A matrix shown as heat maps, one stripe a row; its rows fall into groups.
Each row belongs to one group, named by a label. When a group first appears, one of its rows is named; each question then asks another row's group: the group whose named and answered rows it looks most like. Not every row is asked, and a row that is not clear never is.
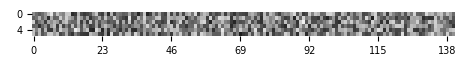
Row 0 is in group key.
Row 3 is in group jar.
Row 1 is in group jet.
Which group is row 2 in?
key
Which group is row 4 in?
jet
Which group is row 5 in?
key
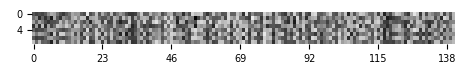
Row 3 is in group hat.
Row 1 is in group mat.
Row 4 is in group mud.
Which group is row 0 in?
mud
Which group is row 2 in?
jet
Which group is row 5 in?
jet
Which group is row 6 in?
mud
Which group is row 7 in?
jet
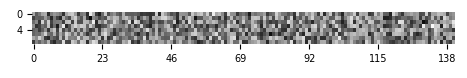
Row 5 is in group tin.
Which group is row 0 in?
tin
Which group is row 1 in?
mat
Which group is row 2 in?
hat
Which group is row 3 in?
mat
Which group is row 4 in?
jar
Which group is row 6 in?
jet
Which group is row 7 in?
mat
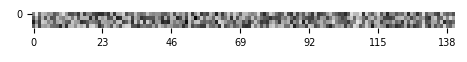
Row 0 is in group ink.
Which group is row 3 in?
mat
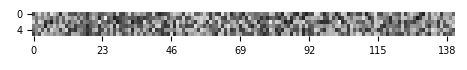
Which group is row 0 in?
key
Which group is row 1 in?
tin
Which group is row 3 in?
ink
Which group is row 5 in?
ink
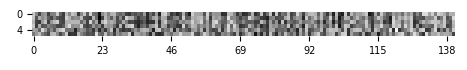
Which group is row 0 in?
tin
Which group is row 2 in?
tin
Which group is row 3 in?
tin
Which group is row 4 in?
ink
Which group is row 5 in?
key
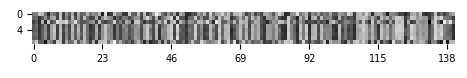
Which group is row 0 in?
jet
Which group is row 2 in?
hat
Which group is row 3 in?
jar
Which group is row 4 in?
jar
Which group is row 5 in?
jar
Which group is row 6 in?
jar
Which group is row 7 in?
hat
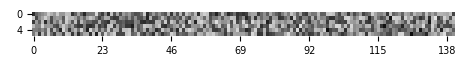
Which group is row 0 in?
key
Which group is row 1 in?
tin
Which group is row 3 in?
ink
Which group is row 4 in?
mat
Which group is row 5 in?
hat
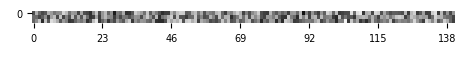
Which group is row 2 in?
key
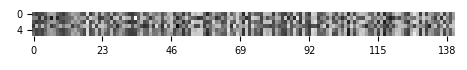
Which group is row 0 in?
mud
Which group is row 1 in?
mat
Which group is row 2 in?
mud
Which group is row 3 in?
hat
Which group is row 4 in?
mud
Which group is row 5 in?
mud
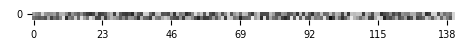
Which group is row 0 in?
ink
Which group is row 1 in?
mat
